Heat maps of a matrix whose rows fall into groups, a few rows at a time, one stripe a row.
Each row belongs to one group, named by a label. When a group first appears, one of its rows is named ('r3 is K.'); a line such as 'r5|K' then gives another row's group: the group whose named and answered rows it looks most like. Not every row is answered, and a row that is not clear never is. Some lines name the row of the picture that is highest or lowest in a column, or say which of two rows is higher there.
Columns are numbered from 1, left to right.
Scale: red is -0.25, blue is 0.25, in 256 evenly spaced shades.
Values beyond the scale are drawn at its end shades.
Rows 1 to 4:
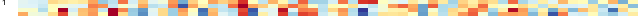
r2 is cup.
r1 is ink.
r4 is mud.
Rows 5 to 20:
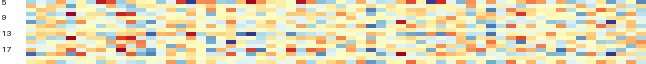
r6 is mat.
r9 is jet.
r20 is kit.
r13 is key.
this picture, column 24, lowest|5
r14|mud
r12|jet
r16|ink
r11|kit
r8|mud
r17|mud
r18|jet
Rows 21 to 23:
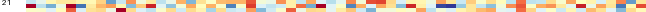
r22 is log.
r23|mud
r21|ink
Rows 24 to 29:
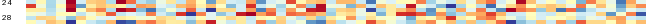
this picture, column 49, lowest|26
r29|mat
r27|cup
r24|mud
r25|log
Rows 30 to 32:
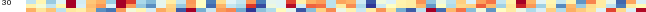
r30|mud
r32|key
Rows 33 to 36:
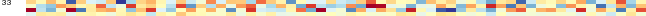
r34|ink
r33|mat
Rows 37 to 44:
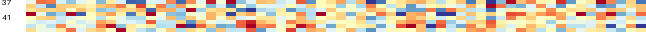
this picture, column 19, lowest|37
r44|mud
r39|key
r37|kit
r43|cup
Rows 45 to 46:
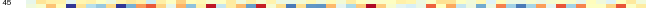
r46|mat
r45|jet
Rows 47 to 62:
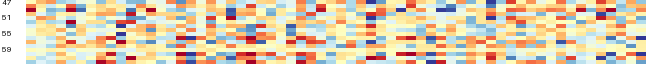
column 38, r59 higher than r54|No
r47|kit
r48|log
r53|mat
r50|ink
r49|log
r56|cup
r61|ink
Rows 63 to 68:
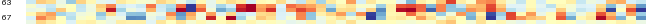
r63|jet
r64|cup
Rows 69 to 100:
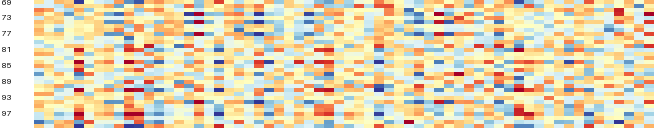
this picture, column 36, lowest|70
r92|log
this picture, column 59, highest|99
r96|mud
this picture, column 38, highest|71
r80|ink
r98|mud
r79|mat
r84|mud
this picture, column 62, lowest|72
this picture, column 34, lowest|90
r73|jet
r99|jet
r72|key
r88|mat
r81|mud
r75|ink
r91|mud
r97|mud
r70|ink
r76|ink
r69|mat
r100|mat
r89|ink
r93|ink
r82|log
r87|jet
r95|mud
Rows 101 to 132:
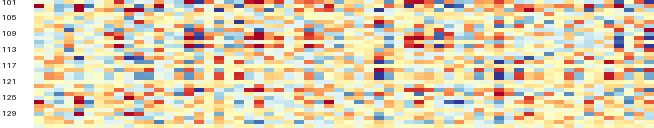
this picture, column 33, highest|126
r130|kit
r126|log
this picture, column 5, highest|115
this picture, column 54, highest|124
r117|jet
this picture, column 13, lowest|102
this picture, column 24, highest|103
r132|mat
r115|mat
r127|log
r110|cup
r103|mud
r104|ink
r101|cup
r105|mat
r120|kit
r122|log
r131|key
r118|ink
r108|key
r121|mat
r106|ink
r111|jet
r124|ink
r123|cup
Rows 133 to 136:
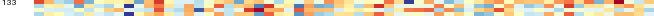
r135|cup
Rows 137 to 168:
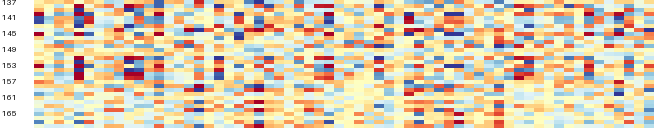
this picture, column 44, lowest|148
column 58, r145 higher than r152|No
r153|log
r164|cup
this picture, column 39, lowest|144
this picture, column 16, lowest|144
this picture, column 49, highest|154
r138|mud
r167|jet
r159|cup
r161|mat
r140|log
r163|kit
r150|ink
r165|jet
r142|jet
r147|ink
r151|mud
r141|jet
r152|mat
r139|mat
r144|cup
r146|ink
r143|mat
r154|mat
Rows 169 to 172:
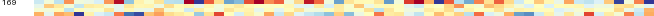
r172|mat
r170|jet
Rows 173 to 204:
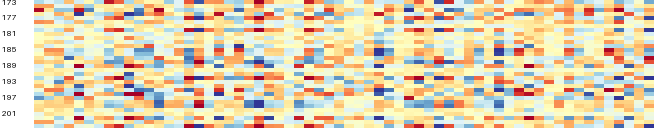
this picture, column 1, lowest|175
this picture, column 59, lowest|175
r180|cup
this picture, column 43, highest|175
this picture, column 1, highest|197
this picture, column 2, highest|197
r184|ink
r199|key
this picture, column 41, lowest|188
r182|mud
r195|kit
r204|cup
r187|key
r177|cup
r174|log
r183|kit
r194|mat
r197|jet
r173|cup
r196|mud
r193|ink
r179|key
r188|key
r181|kit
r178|log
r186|kit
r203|log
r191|mat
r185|kit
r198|key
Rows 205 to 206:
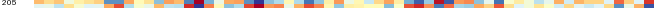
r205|key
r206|cup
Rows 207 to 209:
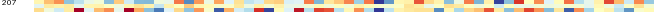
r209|mud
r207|kit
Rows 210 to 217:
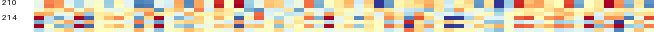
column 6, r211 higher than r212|Yes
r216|log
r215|jet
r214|log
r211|kit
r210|kit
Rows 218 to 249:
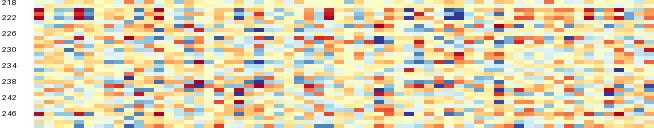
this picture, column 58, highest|241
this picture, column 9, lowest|239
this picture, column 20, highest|239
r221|log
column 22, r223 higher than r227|No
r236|mud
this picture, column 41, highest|239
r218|ink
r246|log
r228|kit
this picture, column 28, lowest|239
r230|key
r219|jet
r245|ink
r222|log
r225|key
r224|ink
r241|ink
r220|log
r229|log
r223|mat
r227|mud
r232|jet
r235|jet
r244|ink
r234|key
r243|kit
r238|key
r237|mat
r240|kit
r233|key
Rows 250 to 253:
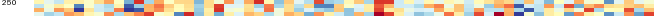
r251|mat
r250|ink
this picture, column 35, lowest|253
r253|ink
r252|mat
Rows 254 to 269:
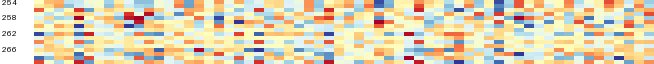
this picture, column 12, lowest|257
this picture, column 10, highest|260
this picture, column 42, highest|266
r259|ink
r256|log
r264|log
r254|kit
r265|jet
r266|key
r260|mat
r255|kit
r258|mud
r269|log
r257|ink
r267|mat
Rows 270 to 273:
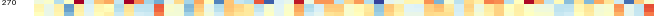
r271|key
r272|key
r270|mud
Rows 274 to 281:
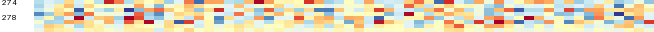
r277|jet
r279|ink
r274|cup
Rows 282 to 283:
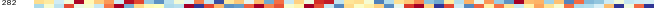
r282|mud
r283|cup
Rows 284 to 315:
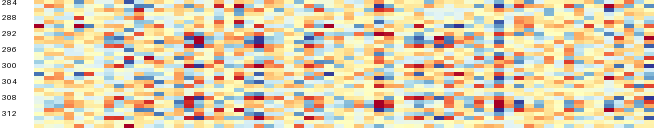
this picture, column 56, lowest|290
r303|kit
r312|key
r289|kit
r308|cup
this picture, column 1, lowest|290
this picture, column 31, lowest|293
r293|key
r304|key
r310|ink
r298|ink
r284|mat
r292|ink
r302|jet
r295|cup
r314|key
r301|kit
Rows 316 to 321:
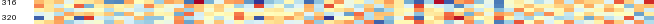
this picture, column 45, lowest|319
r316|key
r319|ink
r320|jet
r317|log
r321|kit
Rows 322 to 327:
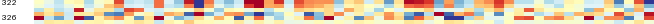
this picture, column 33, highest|326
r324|mud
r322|cup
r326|log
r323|cup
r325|key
